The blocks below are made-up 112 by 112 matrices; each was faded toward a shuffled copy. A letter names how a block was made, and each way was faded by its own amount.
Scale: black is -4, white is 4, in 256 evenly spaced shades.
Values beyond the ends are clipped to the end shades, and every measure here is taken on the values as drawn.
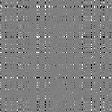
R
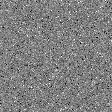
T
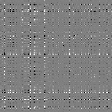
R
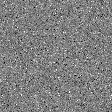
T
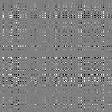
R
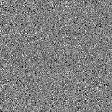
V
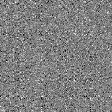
V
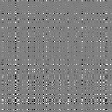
R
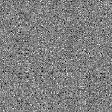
V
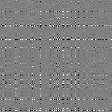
R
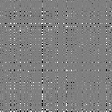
R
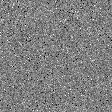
T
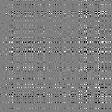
R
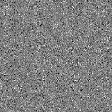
V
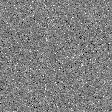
T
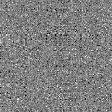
V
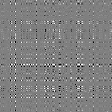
R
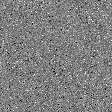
T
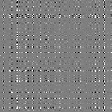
R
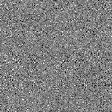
V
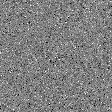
T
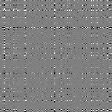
R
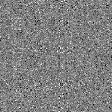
V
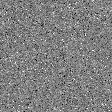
T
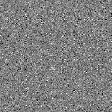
V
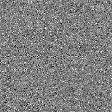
V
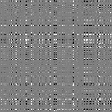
R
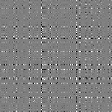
R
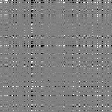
R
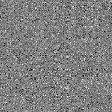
V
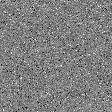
T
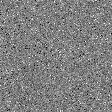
T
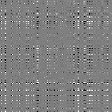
R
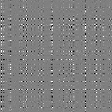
R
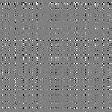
R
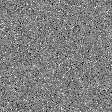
T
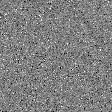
T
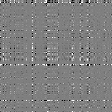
R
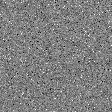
T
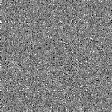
V
